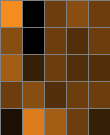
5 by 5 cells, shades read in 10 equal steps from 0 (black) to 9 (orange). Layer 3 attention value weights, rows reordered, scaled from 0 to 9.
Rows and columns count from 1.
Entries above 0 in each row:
4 4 5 5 5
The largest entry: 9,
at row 1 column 1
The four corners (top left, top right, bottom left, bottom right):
9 4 1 2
